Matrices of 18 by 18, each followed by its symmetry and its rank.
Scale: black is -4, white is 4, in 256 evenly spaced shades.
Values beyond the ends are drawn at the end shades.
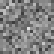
symmetric, full rank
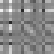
symmetric, rank two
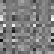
neither, rank three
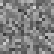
neither, full rank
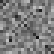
symmetric, full rank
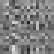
neither, rank three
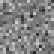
neither, full rank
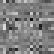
neither, rank three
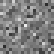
symmetric, full rank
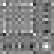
symmetric, rank two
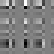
neither, rank one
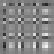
symmetric, rank one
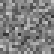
neither, full rank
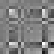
symmetric, rank two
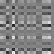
neither, rank one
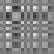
symmetric, rank one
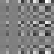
neither, rank one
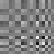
symmetric, rank one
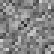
symmetric, full rank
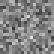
neither, full rank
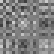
symmetric, rank two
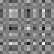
symmetric, rank one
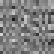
neither, rank three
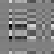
neither, rank one
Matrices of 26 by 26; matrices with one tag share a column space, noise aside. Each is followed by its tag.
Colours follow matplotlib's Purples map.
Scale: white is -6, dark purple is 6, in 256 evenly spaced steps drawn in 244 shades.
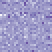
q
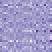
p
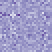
q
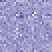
q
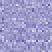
p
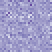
q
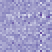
q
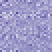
q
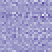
q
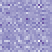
p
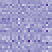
p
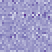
q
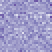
q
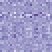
q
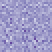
p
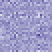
q
